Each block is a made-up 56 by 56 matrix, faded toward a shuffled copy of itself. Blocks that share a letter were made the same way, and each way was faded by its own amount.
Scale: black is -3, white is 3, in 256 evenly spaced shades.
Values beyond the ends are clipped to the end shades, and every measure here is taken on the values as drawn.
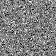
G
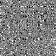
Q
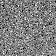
G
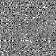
Q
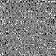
Q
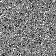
G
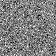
G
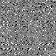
Q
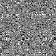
Q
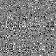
Q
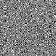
Q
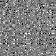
Q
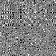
Q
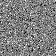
G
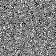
G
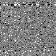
Q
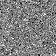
G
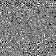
Q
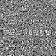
Q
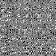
Q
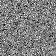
G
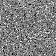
G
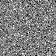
G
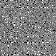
Q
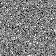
G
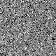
G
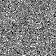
G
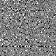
Q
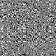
Q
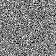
G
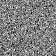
G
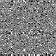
Q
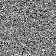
G
